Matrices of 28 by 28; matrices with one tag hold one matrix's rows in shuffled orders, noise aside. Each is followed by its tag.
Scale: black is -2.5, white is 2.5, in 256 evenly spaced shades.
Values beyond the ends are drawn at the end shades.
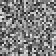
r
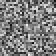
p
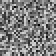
r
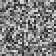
p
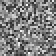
p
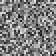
r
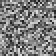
p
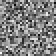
p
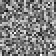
r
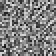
r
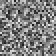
r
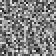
r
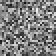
p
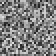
r
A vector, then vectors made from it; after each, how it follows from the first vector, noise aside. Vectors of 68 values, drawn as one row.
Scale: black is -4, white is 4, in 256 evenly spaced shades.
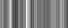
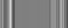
partly zeroed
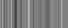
partly zeroed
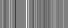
partly zeroed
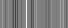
partly zeroed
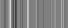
partly zeroed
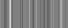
partly zeroed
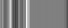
partly zeroed
